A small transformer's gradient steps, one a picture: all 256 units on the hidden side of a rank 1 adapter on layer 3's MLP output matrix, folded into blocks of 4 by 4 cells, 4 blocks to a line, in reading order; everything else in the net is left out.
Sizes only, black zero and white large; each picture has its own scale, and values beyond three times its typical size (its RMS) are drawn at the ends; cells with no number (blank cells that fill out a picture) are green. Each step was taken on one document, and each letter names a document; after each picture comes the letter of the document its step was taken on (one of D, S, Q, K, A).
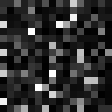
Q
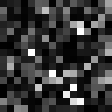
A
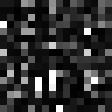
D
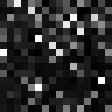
Q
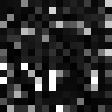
D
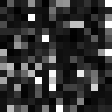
D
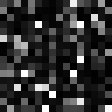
Q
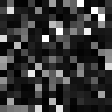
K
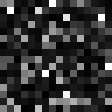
K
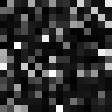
D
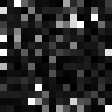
Q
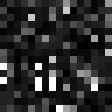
D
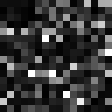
A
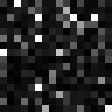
Q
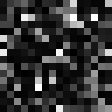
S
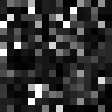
Q
